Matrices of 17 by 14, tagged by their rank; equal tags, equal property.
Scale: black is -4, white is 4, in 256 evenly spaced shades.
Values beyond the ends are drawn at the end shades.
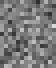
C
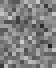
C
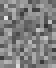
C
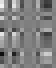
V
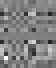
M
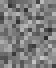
C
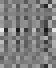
M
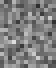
C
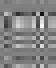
V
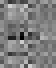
M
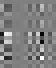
V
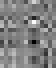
M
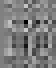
M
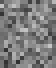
C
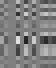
V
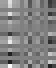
V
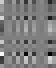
V
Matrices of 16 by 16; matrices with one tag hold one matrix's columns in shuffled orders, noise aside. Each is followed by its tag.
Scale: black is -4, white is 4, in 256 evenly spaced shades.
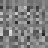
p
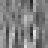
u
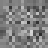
p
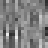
u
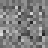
p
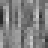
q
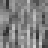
u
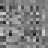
p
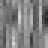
q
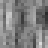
q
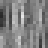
q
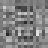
p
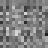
p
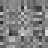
p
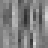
q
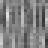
q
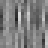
q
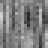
q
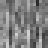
u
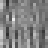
u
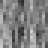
u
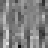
u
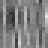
q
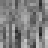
u
